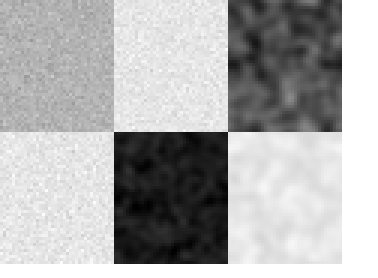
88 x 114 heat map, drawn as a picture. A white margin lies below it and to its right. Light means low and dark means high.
It is made of 2 by 3 panels. Panel 1,1: low, fine-grained, faint in contrast. Panel 1,2: very low, fine-grained, faint in contrast. Panel 1,3: high, blotchy. Panel 2,1: very low, fine-grained, faint in contrast. Panel 2,2: very high, blotchy, faint in contrast. Panel 2,3: very low, blotchy, faint in contrast.
